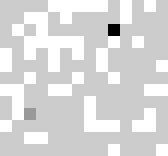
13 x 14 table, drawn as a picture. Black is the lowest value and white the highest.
Neither half mirrors the other. Fine speckle covers the field. Values change most from cell to cell in the top right. There is no overall slope. The values are skewed, with a long tail toward low values.
